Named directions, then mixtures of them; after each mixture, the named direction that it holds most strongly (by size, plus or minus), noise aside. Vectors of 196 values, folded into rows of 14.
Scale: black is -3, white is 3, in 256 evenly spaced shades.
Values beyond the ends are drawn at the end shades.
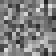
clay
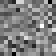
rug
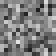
clay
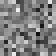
rug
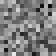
clay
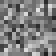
clay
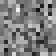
clay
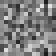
clay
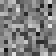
clay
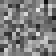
clay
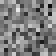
clay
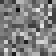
rug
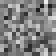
clay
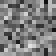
clay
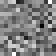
rug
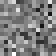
rug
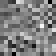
rug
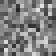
clay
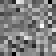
rug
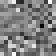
rug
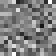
rug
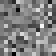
rug
